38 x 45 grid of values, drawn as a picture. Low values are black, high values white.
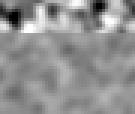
The distribution is heavy-tailed on both sides. The texture is blotchy. No lone cell stands out from its neighbours. A horizontal seam about 30% of the way down splits the table, and the bottom part is calmer. The top middle is the ninth with the highest average. The halves do not mirror each other. There is no overall slope.
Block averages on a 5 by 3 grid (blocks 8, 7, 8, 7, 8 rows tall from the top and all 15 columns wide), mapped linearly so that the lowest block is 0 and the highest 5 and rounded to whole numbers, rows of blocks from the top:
042 / 543 / 222 / 232 / 233
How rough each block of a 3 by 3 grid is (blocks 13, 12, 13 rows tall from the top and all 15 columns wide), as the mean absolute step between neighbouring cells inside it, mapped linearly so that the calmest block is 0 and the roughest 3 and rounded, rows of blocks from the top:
3 2 3 | 0 0 0 | 0 0 0
